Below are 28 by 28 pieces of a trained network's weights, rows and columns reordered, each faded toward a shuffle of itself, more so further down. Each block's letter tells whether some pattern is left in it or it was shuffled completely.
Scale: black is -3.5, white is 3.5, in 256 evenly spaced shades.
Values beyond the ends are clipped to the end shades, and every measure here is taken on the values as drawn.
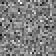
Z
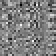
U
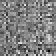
U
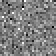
Z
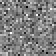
Z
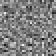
U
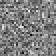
U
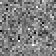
Z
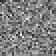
Z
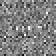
U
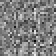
U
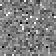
Z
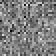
U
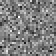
Z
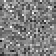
Z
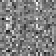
U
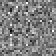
U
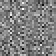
U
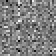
U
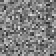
Z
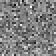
Z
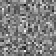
U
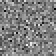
Z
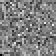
Z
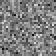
Z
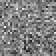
U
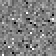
Z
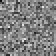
Z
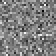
Z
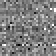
U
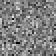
U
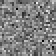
U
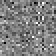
U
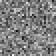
Z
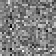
U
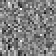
U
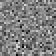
U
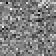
U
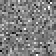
Z
